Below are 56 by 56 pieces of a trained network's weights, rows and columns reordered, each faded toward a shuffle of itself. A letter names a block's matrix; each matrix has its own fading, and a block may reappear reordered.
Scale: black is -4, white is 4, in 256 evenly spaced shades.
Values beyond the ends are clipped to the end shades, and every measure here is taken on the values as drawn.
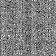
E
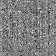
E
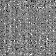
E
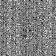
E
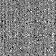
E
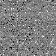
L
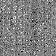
E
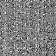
E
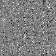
L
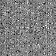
E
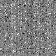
E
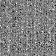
E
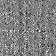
E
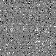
L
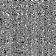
E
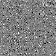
L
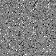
L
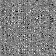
E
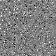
L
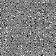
L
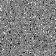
L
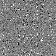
L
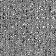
E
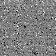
L
